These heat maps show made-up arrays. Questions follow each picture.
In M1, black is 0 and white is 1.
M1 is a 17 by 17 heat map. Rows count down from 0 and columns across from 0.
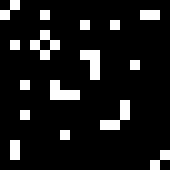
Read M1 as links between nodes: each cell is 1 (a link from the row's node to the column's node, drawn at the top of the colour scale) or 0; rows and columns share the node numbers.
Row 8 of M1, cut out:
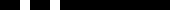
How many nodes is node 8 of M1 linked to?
2
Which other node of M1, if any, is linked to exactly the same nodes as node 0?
node 14
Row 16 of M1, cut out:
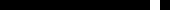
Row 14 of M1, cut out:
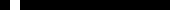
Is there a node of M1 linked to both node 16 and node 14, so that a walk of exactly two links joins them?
no
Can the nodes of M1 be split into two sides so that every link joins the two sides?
yes
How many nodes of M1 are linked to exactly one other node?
7
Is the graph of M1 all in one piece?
yes
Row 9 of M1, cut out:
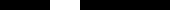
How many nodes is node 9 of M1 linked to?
3
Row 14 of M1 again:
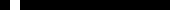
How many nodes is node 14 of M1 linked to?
1
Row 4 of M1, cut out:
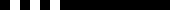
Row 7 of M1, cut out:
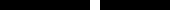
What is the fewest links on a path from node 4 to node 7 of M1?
3
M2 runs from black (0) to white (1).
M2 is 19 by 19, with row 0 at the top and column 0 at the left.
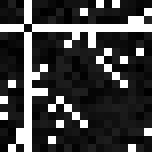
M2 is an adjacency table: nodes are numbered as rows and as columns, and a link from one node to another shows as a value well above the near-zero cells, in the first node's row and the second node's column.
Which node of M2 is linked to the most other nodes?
node 3
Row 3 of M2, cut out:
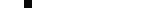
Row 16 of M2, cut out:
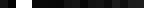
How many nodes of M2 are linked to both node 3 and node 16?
2
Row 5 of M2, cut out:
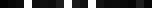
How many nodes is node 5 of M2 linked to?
3
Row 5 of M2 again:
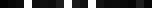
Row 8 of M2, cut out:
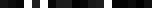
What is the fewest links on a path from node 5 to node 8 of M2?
1
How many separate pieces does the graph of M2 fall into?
1
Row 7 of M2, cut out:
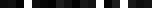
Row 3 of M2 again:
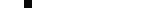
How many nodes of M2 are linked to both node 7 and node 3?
2
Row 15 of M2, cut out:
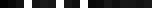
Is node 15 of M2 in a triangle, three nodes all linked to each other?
yes
